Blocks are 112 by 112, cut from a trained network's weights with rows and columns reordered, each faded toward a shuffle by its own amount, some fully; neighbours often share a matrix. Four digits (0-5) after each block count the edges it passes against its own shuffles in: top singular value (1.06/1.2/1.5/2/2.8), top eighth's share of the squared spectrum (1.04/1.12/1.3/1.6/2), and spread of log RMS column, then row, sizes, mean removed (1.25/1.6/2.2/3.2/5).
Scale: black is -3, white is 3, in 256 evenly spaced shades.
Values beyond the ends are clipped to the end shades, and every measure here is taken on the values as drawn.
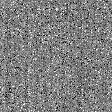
2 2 0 2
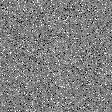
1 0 0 0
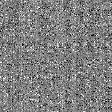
2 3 0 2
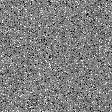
0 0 0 0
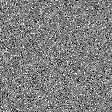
0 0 0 0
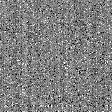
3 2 0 2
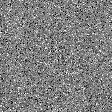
1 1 0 0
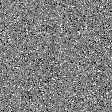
0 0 0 0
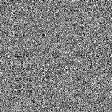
3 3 0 2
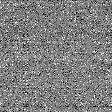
3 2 2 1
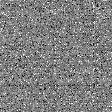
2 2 1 0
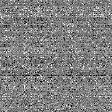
3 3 3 2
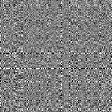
4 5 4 3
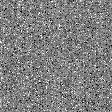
1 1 0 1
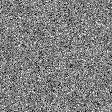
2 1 0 0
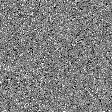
1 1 0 0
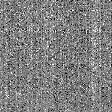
3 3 0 2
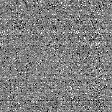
3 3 2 1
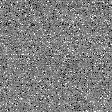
2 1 1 0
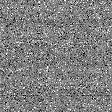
2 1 1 0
